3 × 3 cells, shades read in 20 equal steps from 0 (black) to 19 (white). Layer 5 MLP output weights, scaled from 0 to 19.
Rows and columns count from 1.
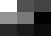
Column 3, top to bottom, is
5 0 1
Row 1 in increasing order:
5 6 19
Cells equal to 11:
1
